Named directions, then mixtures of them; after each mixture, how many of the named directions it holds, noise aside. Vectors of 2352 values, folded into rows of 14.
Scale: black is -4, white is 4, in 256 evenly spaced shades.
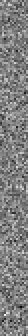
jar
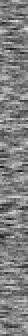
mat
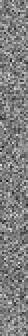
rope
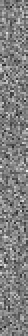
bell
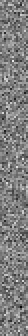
two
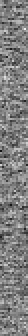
three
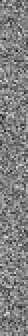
two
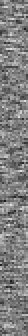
two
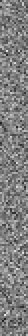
two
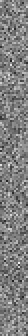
one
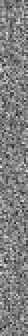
one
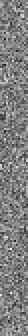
three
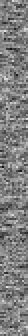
three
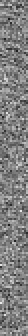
three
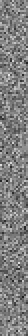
one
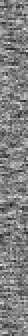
two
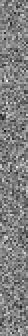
three
